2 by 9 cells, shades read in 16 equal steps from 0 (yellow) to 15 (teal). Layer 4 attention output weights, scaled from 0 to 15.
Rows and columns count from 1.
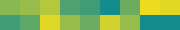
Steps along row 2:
down down up up down up up same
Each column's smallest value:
7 6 1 6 9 2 6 0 1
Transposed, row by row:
7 12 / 6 10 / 4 1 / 11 6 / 12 9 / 15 2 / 9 6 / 0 15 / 1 15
